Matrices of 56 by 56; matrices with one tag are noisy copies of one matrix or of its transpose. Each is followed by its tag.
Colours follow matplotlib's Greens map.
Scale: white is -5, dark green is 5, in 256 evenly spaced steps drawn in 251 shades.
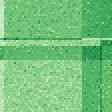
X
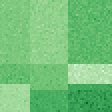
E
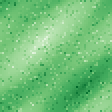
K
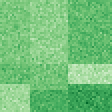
E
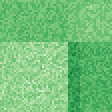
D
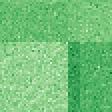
D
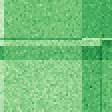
X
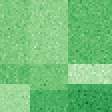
E
